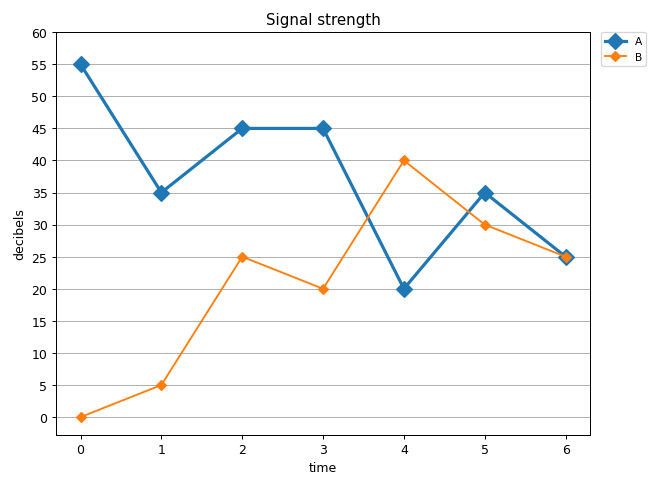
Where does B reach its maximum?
4
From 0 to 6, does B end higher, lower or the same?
higher
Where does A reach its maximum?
0
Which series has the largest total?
A
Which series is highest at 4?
B
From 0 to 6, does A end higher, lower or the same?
lower
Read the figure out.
Title: Signal strength
x-axis: time, ticks 0 1 2 3 4 5 6
y-axis: decibels, ticks 0 5 10 15 20 25 30 35 40 45 50 55 60
Legend: A, B
Values:
A: 55 35 45 45 20 35 25
B: 0 5 25 20 40 30 25
